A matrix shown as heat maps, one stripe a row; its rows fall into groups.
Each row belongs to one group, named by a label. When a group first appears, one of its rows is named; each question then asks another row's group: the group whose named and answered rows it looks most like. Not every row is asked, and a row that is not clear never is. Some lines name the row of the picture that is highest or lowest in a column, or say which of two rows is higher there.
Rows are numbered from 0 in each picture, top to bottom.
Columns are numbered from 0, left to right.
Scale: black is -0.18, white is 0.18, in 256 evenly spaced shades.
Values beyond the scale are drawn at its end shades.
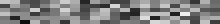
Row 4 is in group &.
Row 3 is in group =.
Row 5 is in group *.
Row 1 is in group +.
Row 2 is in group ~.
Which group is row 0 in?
=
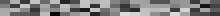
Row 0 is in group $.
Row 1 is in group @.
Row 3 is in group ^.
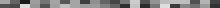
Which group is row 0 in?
*
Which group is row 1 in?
@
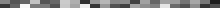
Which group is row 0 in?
~
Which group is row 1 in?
@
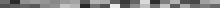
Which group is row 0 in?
&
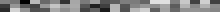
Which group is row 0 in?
*
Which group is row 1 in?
+
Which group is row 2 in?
+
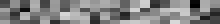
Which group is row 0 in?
$
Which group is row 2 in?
*
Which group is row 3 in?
@
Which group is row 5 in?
^
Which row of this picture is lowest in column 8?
2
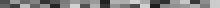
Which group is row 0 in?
$
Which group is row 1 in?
&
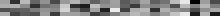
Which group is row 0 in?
^
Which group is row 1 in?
=
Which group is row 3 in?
^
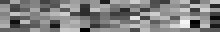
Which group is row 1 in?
~
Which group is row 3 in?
=
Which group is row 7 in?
~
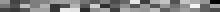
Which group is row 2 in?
~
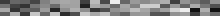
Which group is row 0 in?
+
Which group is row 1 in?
~
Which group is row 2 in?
^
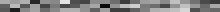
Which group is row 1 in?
$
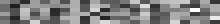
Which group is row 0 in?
*
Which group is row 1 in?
&
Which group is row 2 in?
&
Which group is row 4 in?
&
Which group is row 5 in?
~
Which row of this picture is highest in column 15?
0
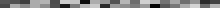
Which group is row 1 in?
$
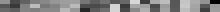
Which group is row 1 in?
+
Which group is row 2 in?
+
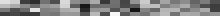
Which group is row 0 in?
=
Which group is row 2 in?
~
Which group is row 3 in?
+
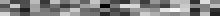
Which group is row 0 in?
*
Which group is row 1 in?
$
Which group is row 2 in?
*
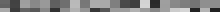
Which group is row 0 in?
&
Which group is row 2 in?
^
